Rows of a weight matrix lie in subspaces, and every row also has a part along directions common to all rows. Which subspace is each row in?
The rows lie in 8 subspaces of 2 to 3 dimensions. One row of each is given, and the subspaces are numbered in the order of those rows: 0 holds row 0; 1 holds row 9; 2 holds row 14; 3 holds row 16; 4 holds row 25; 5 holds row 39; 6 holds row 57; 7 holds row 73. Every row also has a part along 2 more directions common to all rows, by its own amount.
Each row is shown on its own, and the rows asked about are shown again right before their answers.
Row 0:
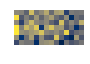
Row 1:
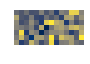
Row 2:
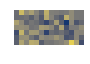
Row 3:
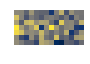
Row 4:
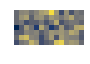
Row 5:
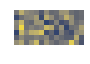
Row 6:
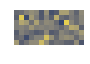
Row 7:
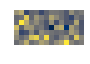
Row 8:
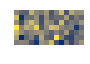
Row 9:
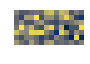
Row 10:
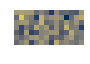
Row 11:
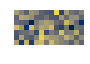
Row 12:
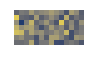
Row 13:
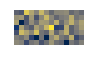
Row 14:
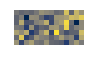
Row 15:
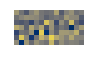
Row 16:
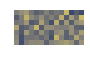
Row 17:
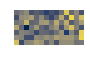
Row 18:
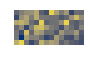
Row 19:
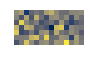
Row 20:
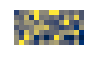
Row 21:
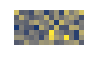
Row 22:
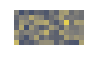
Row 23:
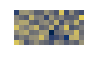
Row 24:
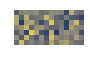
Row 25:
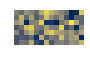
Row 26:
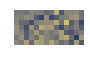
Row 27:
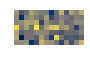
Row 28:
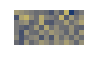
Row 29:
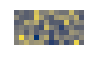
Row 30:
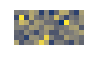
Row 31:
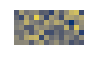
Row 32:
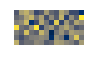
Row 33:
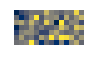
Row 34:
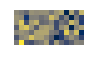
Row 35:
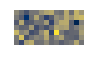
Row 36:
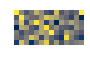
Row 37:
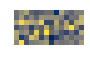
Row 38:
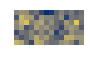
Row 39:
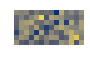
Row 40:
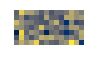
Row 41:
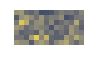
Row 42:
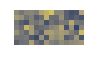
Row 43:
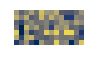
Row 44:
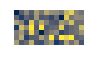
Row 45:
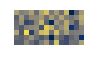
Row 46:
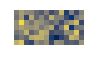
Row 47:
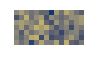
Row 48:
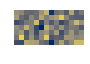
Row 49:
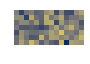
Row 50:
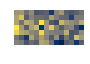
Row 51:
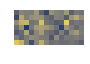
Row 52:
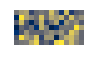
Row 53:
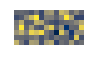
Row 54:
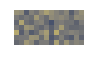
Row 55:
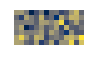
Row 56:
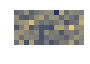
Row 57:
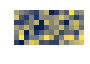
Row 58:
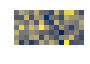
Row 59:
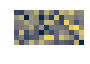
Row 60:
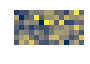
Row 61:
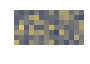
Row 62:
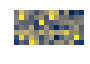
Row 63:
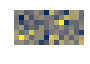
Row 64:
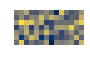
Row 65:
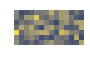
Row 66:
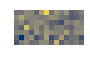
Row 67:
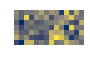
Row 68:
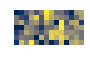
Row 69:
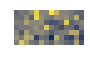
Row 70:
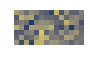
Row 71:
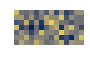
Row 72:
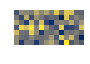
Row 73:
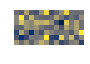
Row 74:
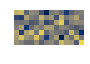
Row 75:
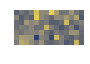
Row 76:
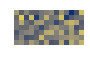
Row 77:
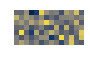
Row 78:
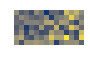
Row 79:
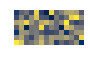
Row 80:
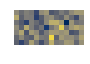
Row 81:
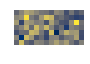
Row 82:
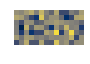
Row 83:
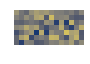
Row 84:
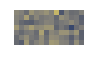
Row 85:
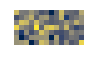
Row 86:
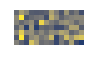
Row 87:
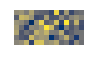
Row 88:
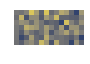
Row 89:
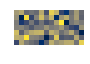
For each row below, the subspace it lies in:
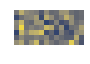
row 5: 1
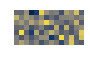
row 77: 7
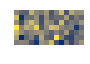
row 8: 0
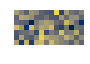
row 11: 5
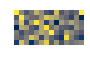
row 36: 3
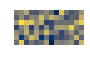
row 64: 5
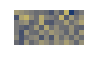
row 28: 3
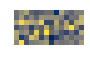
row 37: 5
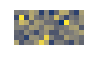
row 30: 7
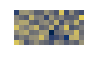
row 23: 3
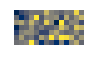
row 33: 4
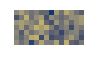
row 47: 4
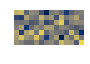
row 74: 7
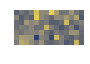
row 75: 6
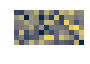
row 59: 7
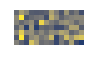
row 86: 0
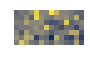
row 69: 6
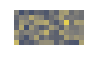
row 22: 1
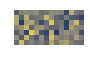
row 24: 2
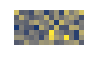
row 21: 3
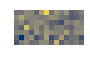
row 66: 7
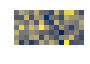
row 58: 4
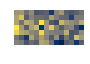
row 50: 0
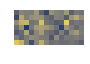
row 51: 6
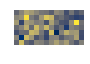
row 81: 2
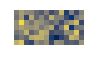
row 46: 3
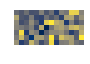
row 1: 6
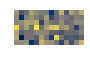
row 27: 0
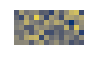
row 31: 4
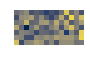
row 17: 3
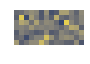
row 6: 7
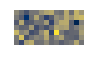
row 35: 2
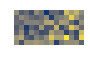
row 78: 3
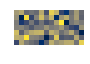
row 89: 7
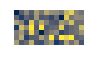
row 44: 4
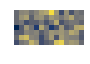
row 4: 0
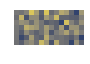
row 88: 7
